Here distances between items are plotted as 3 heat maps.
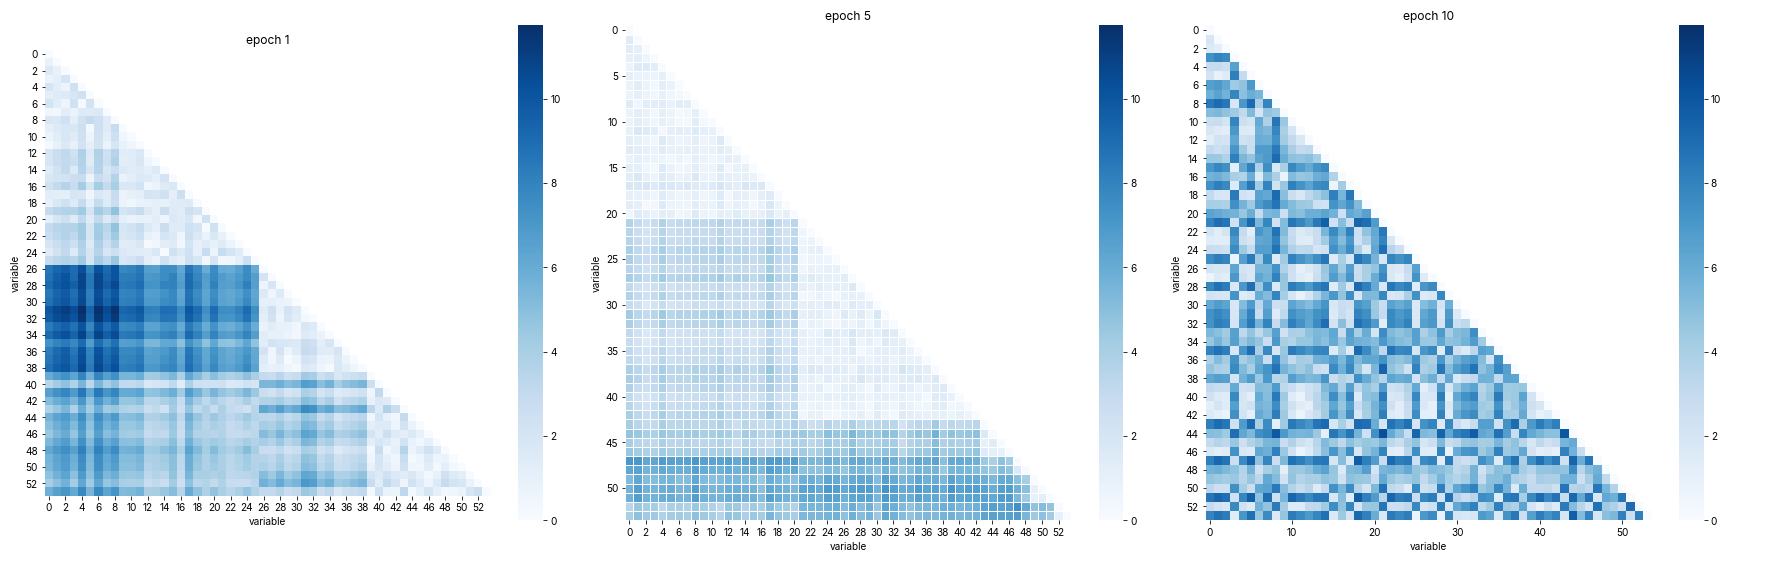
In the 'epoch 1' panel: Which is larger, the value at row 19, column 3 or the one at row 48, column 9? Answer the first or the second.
the second
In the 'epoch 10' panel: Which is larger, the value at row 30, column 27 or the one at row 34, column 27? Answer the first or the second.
the first
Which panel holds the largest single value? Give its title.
epoch 1
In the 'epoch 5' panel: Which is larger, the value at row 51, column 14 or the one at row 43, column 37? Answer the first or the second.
the first
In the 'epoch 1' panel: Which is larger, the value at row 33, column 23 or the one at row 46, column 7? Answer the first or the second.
the first
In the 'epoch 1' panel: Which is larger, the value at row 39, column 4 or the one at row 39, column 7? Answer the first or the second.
the first
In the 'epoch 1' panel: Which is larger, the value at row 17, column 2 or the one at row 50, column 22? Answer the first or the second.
the second
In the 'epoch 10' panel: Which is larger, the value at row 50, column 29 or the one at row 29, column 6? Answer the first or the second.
the second
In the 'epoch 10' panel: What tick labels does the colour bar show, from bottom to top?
0, 2, 4, 6, 8, 10
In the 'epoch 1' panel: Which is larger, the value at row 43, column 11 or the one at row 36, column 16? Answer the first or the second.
the second
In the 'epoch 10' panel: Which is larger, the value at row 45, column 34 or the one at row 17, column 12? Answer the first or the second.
the second
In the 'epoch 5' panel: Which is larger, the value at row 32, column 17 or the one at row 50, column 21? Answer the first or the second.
the second
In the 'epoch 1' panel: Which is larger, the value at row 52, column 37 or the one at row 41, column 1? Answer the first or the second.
the second
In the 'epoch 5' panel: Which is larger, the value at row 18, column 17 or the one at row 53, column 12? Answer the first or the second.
the second
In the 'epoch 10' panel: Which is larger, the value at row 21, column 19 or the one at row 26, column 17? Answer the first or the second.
the first
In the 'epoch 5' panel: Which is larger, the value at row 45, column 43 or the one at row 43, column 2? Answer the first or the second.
the second
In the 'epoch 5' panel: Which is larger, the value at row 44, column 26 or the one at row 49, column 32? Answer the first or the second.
the second
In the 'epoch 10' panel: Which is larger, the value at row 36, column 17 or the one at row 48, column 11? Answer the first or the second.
the first
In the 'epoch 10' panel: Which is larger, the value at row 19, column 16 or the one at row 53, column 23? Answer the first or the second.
the second
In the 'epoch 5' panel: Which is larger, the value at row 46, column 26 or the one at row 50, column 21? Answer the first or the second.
the second
